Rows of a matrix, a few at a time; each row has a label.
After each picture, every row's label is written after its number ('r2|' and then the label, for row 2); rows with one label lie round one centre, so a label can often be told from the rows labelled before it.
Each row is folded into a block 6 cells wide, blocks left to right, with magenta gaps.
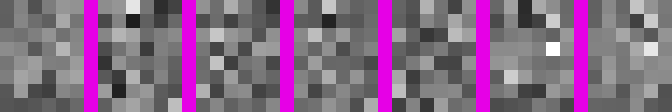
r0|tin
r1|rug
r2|rug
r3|rug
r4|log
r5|tin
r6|tin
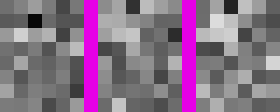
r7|rug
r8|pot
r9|pot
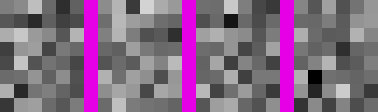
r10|rug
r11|pot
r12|rug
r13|log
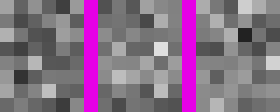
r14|log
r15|tin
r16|pot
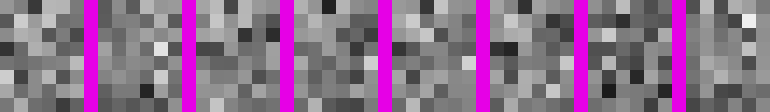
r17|pot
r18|tin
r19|pot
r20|pot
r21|pot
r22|pot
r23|rug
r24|tin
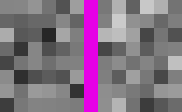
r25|log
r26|pot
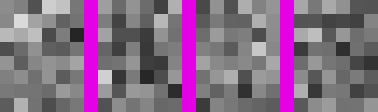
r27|pot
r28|log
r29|tin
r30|rug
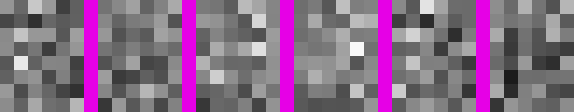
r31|rug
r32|log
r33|tin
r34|tin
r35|rug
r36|log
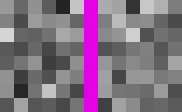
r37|log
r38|pot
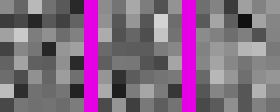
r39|rug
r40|log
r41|tin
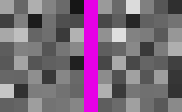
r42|rug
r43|rug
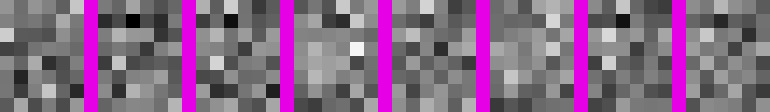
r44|log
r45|rug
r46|rug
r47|tin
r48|rug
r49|tin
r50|rug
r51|rug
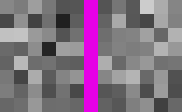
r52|rug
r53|tin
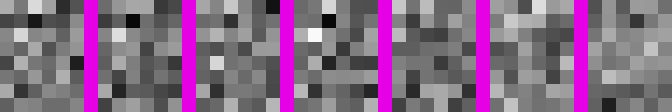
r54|rug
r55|rug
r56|rug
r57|rug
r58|log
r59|pot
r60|tin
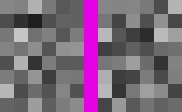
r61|rug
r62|log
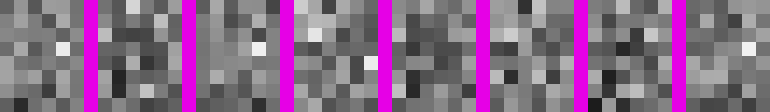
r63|tin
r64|log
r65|tin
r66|pot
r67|log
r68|pot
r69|log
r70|tin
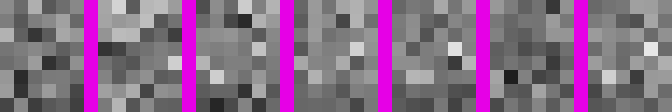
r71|log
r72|pot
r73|tin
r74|tin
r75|tin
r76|log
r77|tin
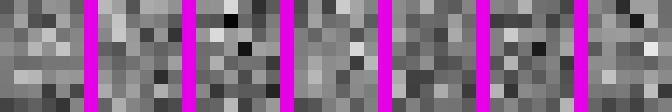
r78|tin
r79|pot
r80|rug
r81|tin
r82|log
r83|rug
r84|tin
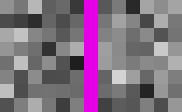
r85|rug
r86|tin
